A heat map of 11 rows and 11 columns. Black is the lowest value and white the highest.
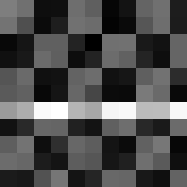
Odd lines: row 7. Calmest part: top left. Slope: none. Average level on the scale: 30%.
